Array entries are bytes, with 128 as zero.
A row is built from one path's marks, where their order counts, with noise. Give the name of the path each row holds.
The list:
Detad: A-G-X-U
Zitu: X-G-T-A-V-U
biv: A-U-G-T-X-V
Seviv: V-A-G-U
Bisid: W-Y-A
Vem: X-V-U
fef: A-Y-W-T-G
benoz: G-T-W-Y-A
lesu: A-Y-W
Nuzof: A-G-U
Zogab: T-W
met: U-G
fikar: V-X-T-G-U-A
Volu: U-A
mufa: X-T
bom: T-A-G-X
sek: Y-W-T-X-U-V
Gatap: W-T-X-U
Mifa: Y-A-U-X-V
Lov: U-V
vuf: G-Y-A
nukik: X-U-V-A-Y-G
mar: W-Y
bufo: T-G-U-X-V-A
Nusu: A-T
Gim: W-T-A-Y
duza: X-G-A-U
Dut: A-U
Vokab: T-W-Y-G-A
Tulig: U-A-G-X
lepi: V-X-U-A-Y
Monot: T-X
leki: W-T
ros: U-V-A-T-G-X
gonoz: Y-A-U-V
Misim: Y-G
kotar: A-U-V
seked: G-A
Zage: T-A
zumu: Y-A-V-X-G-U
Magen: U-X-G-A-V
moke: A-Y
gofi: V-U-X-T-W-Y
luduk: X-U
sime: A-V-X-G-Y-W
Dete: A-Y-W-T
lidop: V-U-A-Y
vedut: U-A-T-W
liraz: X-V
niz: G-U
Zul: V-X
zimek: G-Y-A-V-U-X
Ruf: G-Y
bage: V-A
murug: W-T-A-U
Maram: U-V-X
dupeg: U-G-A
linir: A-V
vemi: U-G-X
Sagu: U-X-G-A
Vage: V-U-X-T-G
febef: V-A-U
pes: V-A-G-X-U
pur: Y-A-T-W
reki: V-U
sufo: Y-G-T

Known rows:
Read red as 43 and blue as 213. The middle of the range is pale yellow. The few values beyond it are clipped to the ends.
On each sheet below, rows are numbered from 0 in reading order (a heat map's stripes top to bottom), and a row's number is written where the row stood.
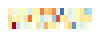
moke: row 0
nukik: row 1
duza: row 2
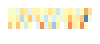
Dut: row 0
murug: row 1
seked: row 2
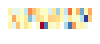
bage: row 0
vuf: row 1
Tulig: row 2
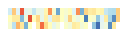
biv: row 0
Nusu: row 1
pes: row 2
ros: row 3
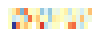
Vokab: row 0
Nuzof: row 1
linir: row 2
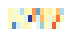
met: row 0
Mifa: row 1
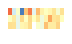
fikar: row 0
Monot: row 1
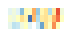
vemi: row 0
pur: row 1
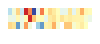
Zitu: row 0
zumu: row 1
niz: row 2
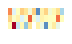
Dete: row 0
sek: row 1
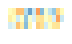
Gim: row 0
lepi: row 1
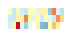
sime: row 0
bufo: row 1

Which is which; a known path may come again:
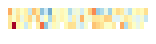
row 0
lesu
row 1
Nuzof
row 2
linir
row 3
Zul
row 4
reki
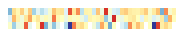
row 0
Mifa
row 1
Detad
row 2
bom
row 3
biv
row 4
Zage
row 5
Vokab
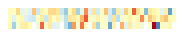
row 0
Zogab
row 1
Gatap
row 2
pur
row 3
lidop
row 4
luduk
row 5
vuf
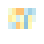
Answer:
Gim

